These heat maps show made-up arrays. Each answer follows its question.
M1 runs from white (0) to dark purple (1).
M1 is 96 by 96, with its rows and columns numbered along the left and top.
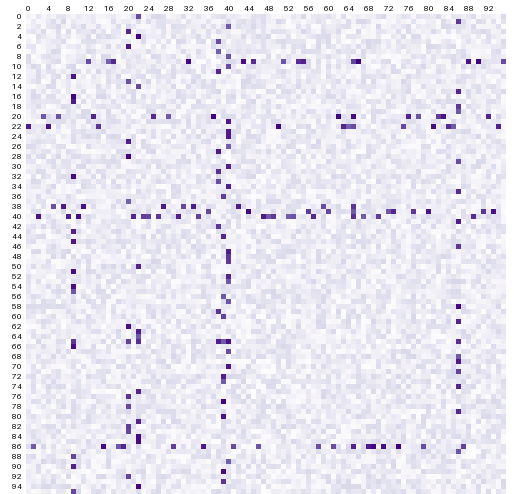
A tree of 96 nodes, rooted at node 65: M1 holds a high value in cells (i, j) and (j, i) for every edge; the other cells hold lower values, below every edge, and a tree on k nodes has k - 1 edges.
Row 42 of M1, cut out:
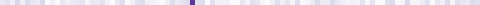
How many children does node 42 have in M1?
0
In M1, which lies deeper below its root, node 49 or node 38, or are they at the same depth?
node 49
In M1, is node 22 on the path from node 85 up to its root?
yes
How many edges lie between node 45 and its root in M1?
2
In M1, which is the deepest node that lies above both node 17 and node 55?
9
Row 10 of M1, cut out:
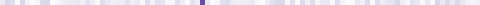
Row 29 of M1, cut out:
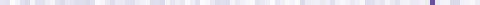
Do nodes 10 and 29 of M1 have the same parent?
no
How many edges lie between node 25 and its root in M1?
2
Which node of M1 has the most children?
40
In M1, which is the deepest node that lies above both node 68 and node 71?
86
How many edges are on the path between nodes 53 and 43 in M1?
4
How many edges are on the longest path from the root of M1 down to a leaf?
2
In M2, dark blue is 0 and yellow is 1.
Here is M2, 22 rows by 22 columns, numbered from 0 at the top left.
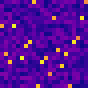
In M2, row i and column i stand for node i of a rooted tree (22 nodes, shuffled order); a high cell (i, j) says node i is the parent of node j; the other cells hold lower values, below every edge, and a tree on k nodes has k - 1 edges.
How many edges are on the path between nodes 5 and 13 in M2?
7
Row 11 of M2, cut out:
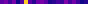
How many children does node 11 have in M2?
1
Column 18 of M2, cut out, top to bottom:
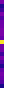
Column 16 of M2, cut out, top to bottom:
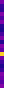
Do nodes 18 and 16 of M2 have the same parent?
no
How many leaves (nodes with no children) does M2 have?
9
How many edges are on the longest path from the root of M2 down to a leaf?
13
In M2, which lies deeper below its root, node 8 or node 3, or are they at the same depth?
node 8
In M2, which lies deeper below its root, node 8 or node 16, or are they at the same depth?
node 8
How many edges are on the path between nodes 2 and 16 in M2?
2
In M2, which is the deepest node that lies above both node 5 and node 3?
14
